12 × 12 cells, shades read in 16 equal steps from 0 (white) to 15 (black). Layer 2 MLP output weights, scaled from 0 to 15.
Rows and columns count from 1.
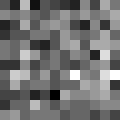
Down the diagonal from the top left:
10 8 5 8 13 8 10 0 5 6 7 11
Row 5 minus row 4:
-4 -1 -3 4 5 0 0 -3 1 -3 0 -3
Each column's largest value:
13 13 10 14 13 15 12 13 13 13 12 12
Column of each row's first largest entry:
4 5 1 1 5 10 1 6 12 6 1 10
